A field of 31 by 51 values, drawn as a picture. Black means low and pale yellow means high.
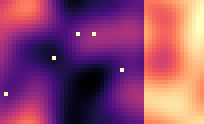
Lone odd cells: 5, each higher than its neighbours. Calmest part: bottom middle. Seam: vertical, 70% of the way across, the right part higher. Stripes: none.
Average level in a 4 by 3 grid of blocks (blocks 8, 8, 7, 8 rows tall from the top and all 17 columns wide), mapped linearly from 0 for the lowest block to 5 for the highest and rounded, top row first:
3 1 4
1 1 4
1 0 4
2 0 5
